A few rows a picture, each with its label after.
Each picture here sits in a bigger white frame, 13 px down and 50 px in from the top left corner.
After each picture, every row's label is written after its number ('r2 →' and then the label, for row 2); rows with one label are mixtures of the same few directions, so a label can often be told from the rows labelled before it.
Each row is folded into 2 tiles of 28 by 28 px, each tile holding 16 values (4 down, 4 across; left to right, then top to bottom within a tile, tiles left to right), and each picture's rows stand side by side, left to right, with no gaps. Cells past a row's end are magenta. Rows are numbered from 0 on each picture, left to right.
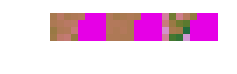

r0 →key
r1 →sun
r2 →key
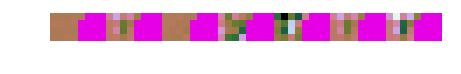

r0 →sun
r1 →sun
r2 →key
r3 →key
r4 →sun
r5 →sun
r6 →sun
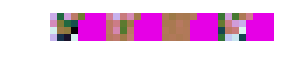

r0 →key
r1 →sun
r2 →sun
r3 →key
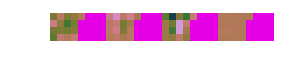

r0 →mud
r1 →sun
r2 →sun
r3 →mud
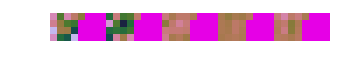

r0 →key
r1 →mud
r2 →mud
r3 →sun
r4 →sun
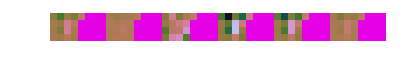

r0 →sun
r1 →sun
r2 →key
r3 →sun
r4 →sun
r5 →sun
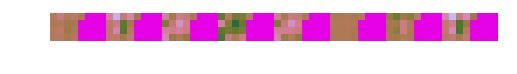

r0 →sun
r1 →sun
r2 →mud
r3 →mud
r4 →mud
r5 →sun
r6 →sun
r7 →sun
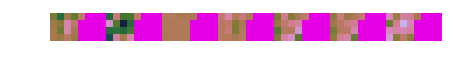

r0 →sun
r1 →mud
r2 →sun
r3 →sun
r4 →key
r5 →key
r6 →mud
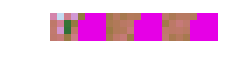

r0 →sun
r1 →key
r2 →mud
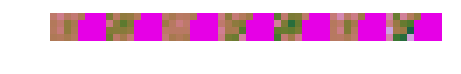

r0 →sun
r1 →mud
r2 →mud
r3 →key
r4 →mud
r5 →sun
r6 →key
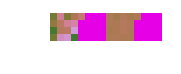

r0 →key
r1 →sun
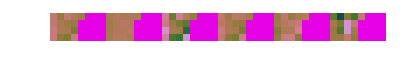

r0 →key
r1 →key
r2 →key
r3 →key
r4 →key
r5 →sun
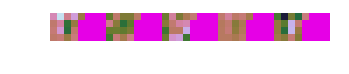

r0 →sun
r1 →mud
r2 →key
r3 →sun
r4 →sun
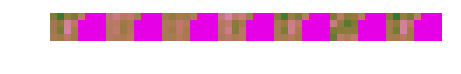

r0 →sun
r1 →sun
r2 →sun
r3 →sun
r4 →sun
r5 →mud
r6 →sun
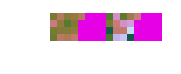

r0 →mud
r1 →key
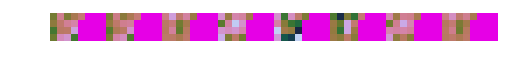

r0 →key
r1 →key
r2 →sun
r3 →mud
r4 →key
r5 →sun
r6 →mud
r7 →sun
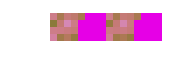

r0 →mud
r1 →mud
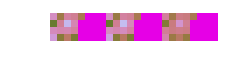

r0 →mud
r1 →mud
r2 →mud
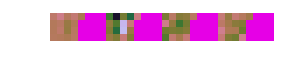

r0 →sun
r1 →sun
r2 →mud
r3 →key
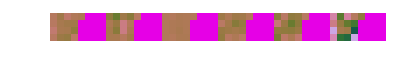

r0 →key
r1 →sun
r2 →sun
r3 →mud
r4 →mud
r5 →key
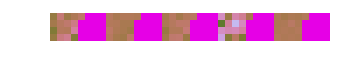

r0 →key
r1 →key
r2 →key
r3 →mud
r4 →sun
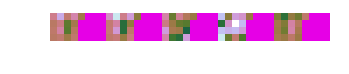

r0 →sun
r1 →sun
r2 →key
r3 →mud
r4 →sun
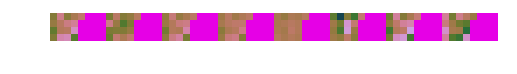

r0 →key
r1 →mud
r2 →key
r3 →key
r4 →sun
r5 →sun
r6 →key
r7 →key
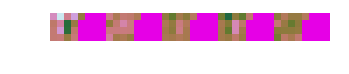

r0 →sun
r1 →mud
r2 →sun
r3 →sun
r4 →mud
